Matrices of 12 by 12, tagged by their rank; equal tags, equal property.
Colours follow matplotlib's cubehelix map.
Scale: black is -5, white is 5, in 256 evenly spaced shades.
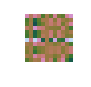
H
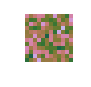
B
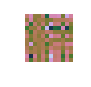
H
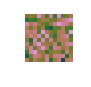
B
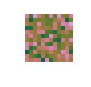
B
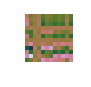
H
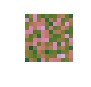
B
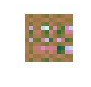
H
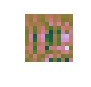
H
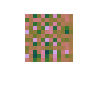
H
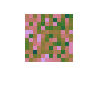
B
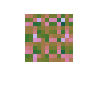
H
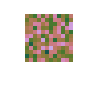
B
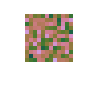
B
